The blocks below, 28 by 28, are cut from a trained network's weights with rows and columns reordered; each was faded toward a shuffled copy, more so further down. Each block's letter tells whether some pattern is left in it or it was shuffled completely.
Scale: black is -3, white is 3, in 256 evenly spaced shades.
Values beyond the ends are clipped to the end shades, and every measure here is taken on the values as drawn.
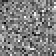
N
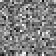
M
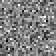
N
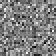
M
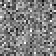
M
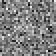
N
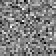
N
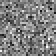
N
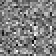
M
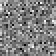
N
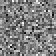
N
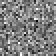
N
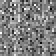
M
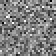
N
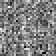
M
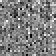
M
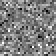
N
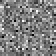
M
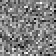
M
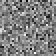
N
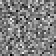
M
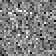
N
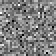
N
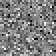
N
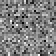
N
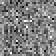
M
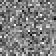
N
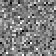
N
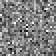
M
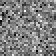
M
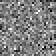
N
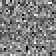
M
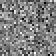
N
